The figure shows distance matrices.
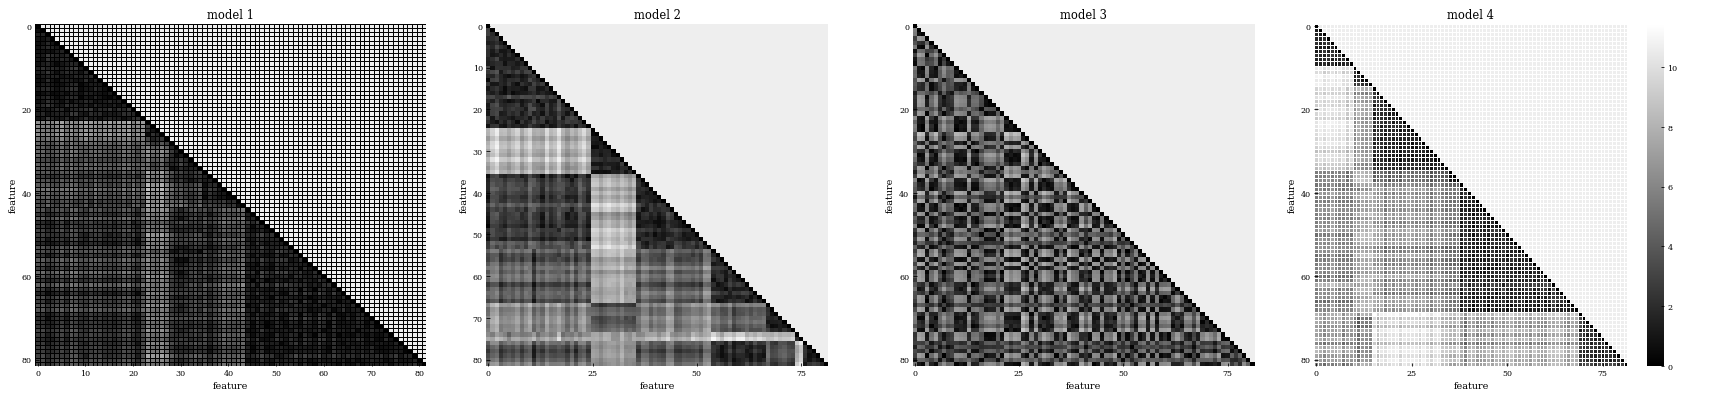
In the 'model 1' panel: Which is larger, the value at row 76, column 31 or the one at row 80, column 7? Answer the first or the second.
the second
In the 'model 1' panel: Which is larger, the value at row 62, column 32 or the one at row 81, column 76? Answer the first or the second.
the first
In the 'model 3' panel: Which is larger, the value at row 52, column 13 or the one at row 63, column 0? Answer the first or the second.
the second
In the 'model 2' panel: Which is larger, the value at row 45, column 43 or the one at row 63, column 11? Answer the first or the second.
the first
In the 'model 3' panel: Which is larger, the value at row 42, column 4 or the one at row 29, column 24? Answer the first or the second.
the second
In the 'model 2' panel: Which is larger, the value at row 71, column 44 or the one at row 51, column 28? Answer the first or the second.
the second
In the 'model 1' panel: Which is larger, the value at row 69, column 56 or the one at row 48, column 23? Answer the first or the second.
the second
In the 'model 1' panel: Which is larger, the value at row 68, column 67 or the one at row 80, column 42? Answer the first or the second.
the second
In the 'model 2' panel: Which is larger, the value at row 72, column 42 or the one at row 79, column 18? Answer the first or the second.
the first
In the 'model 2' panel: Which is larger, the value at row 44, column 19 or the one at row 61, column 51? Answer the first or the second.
the second
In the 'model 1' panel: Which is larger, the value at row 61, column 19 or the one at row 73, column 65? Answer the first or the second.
the first
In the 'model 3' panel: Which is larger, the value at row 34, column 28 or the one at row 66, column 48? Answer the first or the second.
the second
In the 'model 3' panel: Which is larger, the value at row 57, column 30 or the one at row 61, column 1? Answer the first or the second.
the second
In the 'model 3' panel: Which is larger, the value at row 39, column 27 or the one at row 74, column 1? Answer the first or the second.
the second
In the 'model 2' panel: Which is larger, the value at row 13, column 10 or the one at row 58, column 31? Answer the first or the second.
the second
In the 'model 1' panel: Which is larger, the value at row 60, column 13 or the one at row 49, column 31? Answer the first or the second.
the first
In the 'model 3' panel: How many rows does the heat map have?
82
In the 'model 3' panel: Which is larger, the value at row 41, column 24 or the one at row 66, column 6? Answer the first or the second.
the first
